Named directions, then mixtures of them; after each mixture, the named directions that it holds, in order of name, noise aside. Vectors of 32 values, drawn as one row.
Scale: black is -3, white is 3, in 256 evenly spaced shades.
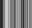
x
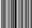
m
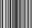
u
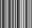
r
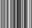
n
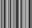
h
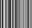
n, r, u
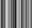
m, x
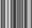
m, n, x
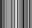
m, u, x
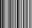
m, r, x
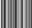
h, m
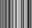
n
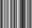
r, x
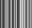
r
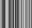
h, m, r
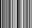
m, r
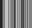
x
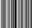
m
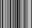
n, r, u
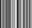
m, r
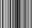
n, r, u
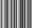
r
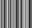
h
